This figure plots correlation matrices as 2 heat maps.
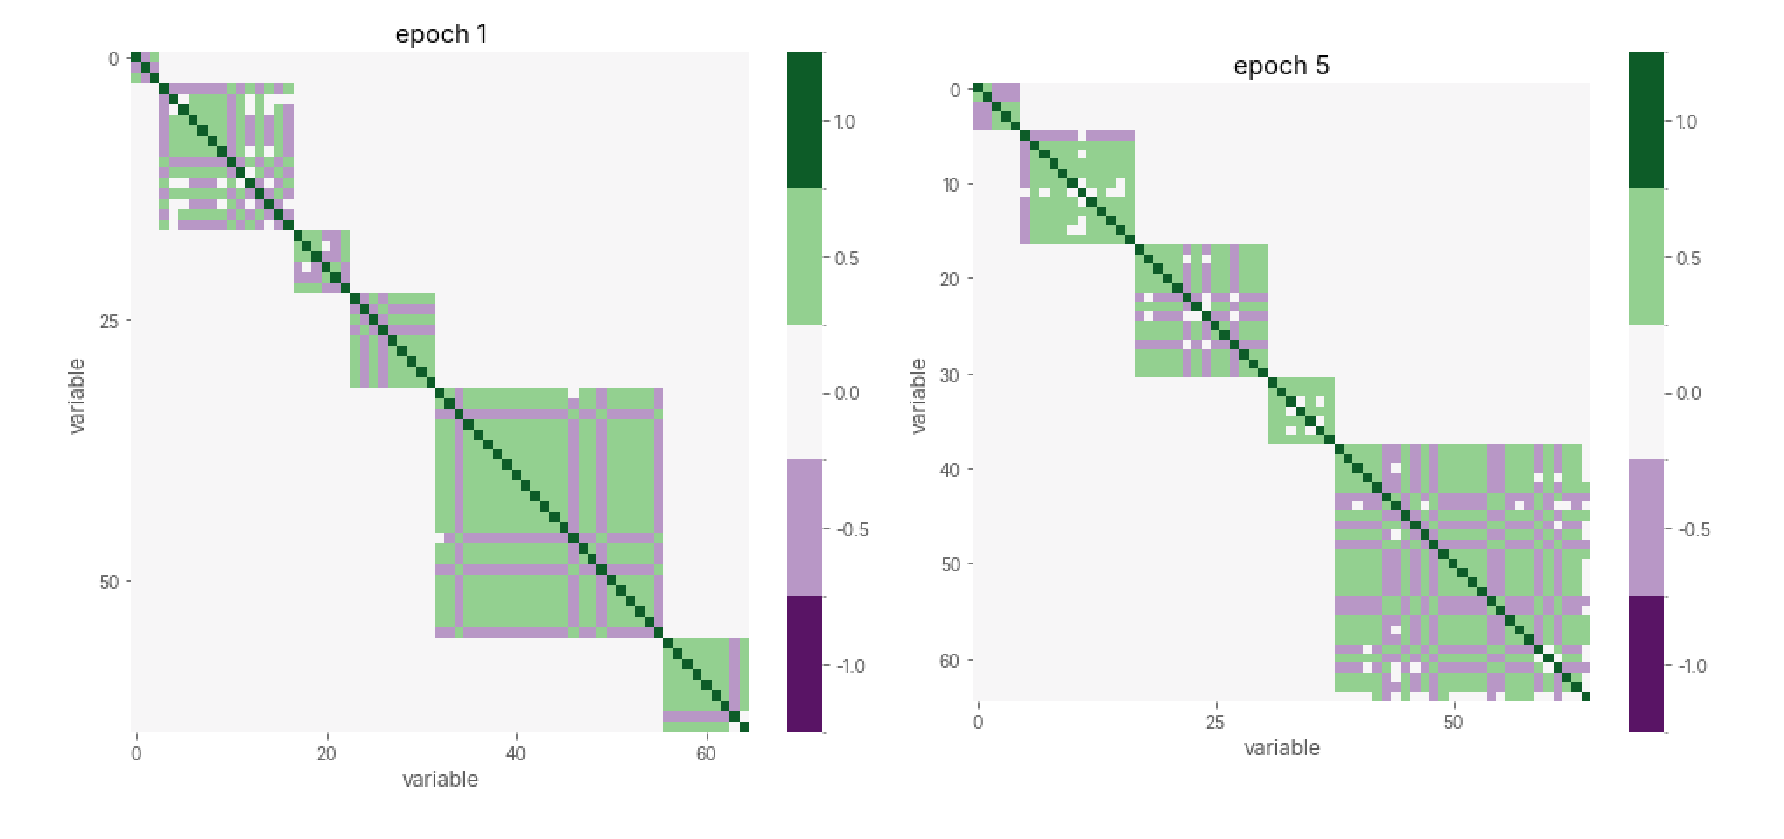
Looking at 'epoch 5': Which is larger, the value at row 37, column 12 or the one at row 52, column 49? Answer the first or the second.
the second
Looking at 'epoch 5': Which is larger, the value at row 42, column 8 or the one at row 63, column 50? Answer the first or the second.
the second
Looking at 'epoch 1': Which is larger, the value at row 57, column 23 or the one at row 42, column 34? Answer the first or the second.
the first
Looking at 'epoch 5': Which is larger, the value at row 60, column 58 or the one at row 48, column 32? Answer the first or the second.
the first
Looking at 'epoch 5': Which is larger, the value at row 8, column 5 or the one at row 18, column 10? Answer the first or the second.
the second
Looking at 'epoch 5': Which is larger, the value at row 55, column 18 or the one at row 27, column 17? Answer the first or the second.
the first
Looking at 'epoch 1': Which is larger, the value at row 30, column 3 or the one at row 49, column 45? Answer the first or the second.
the first
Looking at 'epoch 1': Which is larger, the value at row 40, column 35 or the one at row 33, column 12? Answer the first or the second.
the first
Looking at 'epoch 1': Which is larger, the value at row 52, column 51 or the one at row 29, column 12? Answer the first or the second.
the first
